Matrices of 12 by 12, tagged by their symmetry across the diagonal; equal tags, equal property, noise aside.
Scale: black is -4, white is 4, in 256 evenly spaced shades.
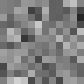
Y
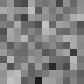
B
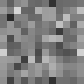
Y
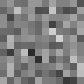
Y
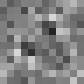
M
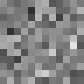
M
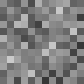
M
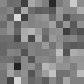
B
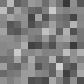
B
